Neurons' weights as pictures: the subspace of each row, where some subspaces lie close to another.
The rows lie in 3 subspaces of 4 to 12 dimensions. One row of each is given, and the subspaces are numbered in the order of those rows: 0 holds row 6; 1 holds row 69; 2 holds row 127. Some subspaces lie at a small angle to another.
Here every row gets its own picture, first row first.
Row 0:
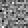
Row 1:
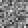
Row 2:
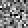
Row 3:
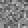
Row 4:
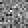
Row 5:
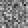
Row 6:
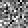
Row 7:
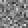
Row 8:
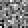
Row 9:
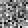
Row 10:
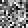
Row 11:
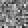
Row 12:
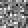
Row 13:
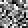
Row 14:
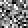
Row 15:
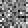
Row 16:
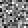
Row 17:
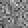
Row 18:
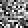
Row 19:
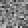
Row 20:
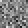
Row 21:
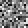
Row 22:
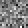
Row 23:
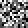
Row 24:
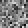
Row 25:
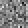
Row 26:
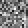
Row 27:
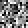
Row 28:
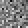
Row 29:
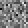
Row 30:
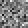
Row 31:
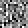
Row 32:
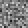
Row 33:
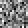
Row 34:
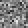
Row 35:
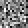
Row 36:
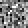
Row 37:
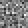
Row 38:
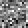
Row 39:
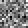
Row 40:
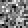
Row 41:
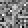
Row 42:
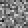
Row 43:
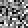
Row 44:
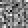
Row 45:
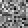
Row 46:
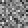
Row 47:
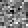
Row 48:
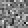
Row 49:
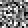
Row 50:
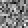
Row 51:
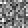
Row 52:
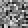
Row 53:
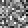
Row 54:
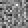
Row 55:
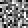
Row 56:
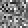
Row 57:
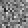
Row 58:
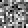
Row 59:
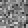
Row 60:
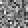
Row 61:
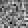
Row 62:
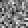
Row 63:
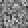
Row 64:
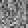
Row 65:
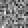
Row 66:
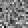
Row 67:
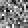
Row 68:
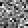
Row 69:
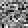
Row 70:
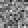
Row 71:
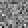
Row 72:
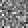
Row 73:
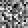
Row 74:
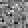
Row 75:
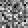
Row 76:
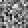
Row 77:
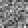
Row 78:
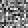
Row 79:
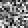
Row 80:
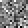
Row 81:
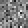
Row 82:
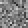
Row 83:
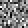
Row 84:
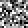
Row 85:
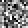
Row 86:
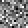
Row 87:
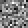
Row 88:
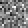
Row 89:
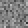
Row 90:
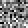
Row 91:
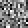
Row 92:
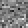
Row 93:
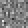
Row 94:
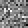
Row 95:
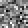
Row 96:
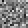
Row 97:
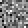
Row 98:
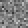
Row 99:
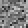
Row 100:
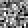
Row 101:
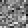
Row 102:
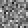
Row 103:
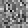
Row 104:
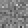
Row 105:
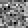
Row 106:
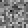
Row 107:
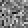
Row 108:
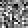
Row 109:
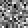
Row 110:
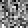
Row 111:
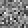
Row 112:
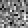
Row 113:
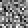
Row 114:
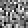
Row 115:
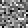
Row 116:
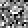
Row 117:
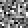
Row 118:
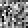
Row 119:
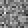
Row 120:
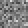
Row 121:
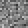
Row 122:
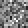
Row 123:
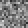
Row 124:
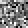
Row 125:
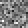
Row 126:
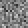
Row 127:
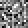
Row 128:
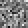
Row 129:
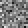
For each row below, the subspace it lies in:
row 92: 1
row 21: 2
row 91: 0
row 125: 1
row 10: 2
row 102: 1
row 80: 0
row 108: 1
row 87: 1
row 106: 2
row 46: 1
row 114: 0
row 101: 1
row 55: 2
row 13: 2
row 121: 0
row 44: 2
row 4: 0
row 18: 0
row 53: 1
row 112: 1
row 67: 0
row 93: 0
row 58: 2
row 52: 1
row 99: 1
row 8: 0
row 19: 1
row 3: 2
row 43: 0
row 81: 0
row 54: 2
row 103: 0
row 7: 0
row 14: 2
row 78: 0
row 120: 1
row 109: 2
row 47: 1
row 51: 1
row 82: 2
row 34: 0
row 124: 0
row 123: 0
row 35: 0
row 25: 1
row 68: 1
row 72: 2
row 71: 0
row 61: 1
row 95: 0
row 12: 1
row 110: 0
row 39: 1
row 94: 1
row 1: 2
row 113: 0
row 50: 0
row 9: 0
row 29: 1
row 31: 0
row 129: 2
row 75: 2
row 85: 2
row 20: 0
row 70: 2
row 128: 2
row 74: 1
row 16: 2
